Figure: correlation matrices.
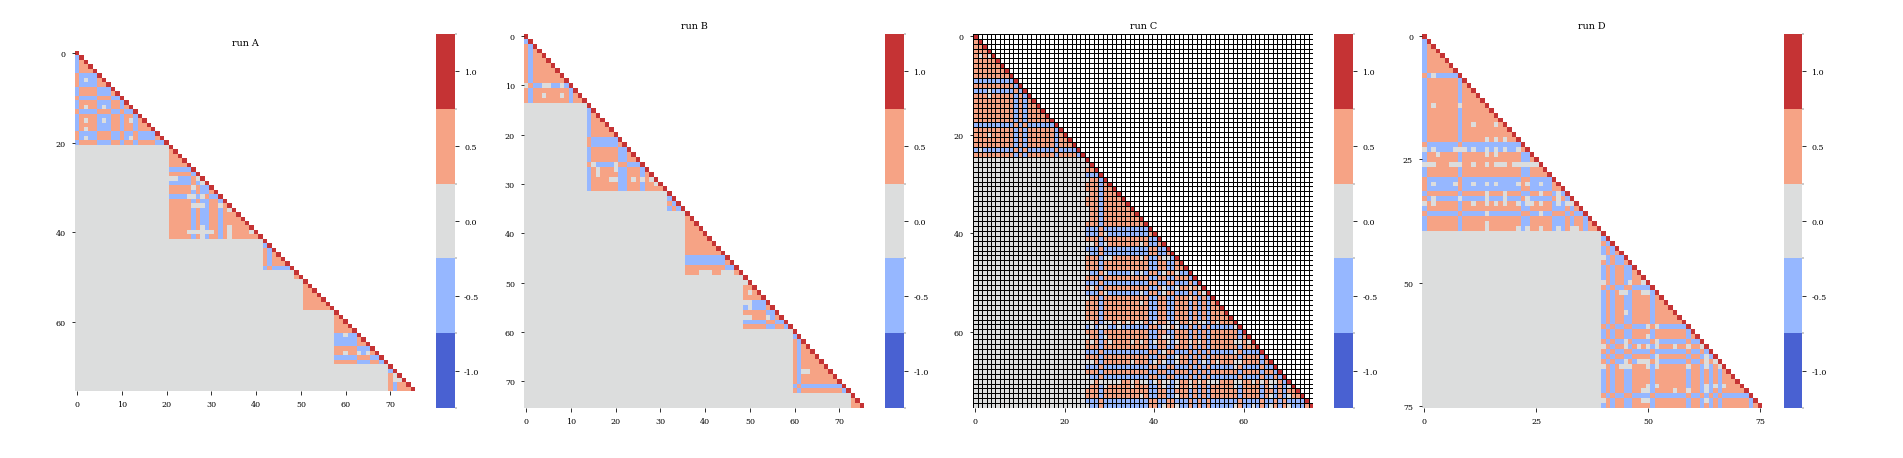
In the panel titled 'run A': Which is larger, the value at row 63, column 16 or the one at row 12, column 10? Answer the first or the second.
the first
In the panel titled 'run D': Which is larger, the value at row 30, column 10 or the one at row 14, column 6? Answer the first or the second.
the second
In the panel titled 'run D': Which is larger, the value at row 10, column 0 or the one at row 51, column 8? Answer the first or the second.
the second
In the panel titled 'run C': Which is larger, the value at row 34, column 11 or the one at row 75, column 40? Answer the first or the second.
the second
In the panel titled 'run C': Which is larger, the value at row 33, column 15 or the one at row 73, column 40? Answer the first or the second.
the first
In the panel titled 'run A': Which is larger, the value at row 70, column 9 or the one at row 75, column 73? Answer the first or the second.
the second
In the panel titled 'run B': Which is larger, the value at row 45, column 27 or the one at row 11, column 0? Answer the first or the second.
the second
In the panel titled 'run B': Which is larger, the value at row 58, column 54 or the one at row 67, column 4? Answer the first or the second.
the first
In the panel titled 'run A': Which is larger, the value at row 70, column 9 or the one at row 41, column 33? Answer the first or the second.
the second
